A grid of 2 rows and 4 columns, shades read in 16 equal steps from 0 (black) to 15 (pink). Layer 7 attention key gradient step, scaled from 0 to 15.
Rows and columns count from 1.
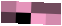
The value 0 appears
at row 2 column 2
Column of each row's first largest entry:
2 3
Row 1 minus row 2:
6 14 -8 -6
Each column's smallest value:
5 0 7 7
